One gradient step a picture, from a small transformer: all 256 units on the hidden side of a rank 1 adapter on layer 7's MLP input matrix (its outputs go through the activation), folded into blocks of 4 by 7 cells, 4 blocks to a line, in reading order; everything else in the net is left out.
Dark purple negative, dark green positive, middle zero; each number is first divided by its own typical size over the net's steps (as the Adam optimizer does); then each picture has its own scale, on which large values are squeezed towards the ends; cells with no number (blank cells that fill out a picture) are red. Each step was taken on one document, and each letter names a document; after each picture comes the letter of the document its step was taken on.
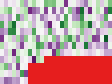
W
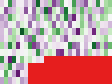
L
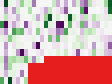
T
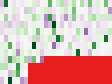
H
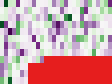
T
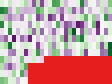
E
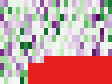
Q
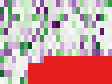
Q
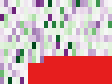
H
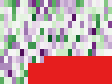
L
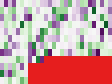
Q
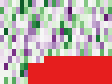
E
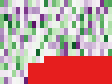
W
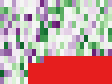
Q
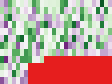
W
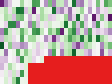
E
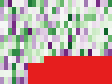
E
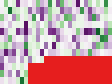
L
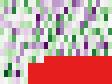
L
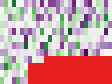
L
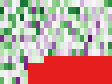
E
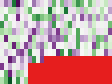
L
